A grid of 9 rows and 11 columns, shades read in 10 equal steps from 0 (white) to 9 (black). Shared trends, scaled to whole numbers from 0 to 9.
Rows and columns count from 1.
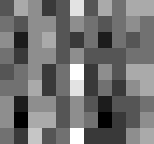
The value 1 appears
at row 1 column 6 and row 6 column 6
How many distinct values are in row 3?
6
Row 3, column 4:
3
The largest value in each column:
6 9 4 7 6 7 7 9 7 6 5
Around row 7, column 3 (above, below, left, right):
3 3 8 4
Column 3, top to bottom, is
4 4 4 4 4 3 4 3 2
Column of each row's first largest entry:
4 2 2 2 4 4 2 2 2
